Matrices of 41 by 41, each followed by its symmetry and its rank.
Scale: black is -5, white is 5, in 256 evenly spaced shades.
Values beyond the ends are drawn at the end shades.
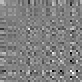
symmetric, rank three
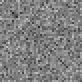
symmetric, full rank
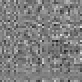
neither, rank five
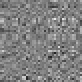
neither, rank five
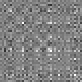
symmetric, rank three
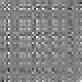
symmetric, rank three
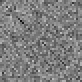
symmetric, full rank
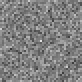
symmetric, full rank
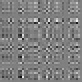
antisymmetric, rank two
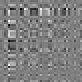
antisymmetric, rank two
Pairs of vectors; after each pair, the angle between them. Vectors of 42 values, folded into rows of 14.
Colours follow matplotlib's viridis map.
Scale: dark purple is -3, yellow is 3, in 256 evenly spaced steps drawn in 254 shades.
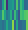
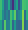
orthogonal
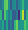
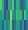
partly opposed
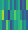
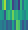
orthogonal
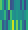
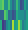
partly aligned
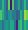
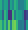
partly opposed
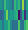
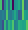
partly aligned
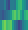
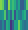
partly opposed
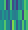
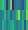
partly aligned
